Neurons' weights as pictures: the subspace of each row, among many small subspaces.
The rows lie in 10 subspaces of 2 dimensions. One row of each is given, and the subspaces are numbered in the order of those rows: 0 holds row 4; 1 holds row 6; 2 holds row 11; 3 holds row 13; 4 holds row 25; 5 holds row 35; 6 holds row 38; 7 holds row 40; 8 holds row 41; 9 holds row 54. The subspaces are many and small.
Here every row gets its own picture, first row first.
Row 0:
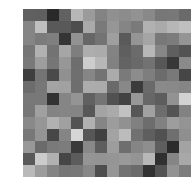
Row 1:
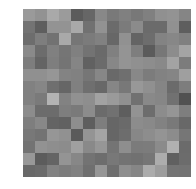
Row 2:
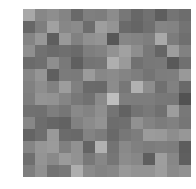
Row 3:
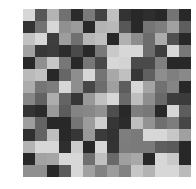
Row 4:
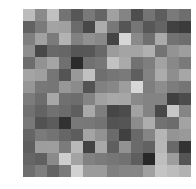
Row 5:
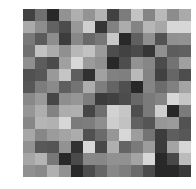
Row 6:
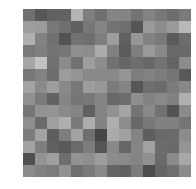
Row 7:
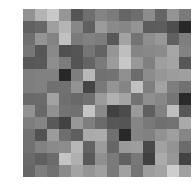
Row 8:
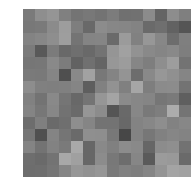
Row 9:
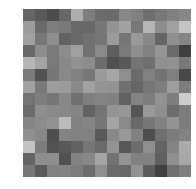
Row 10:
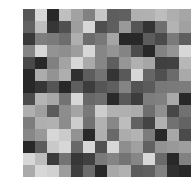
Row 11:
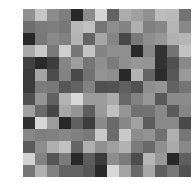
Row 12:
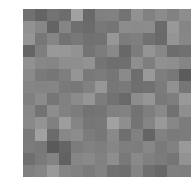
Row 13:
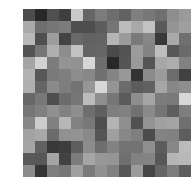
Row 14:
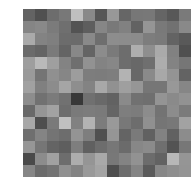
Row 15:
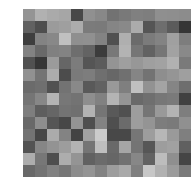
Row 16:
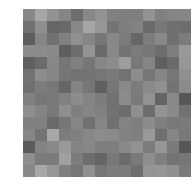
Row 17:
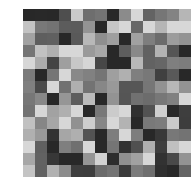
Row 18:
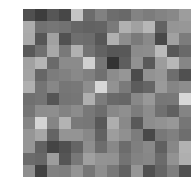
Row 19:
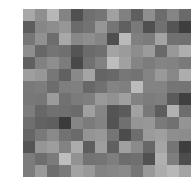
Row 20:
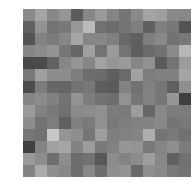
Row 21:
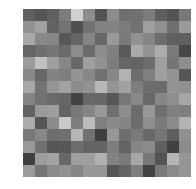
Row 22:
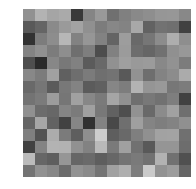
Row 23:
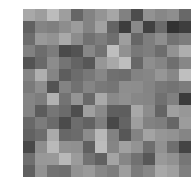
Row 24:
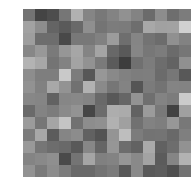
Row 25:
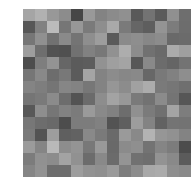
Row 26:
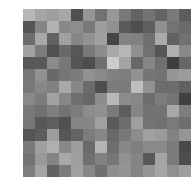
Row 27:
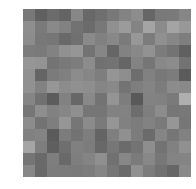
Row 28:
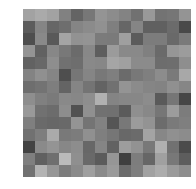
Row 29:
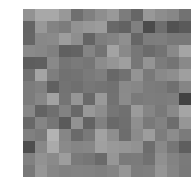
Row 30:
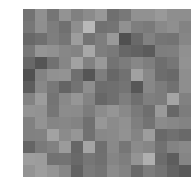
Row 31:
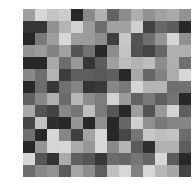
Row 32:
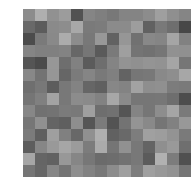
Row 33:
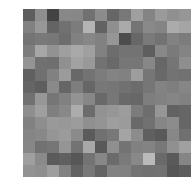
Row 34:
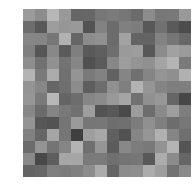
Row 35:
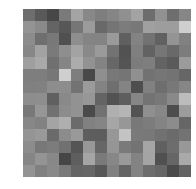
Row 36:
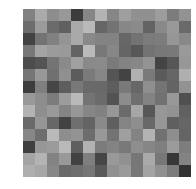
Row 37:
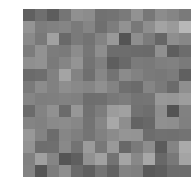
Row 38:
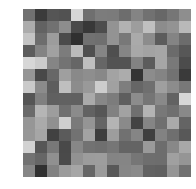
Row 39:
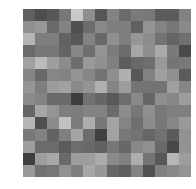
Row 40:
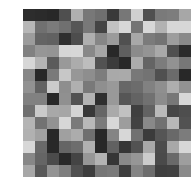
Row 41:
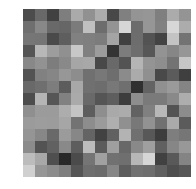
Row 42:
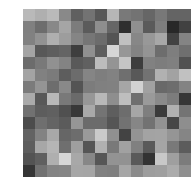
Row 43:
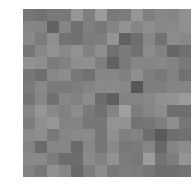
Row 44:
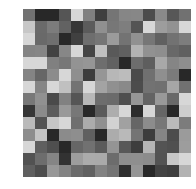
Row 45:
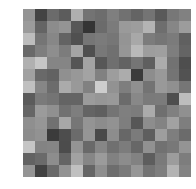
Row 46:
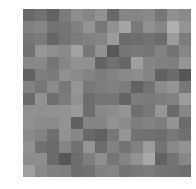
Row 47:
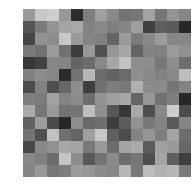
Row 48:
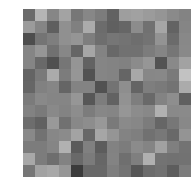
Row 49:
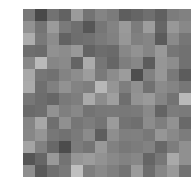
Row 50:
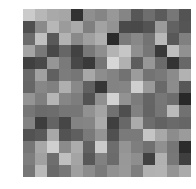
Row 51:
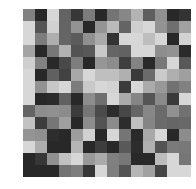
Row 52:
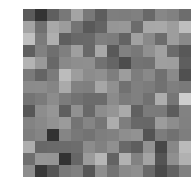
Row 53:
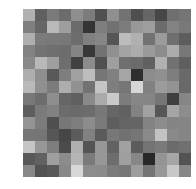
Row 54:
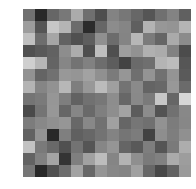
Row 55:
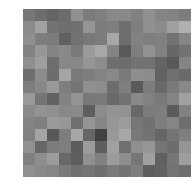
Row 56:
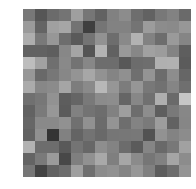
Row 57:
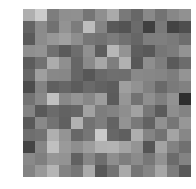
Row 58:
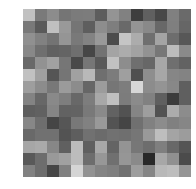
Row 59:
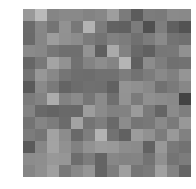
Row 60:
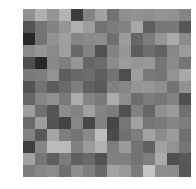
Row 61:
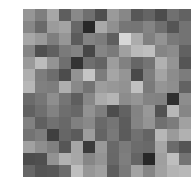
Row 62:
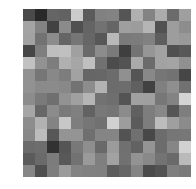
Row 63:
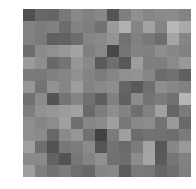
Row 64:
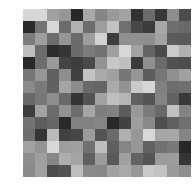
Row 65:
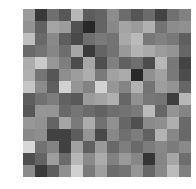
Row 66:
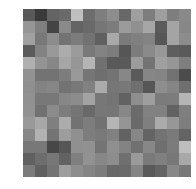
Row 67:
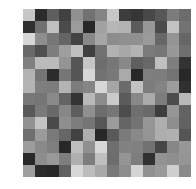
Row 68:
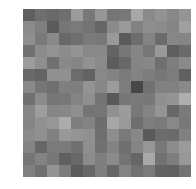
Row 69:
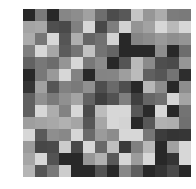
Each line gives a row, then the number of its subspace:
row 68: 6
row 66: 4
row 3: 3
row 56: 9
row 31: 1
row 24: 5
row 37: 9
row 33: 7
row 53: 6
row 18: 3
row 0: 2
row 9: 0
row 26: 3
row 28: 9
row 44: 5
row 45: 6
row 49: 3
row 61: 0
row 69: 9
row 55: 1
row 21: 2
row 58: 6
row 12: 4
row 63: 8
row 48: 4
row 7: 5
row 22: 1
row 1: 2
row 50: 3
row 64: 4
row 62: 4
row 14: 2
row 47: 5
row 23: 7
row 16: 9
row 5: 0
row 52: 9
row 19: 0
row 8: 5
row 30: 0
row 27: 7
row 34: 2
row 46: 8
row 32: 1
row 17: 7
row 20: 0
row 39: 2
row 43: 6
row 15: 1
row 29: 7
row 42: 8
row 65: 6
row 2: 3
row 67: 4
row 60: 1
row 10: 7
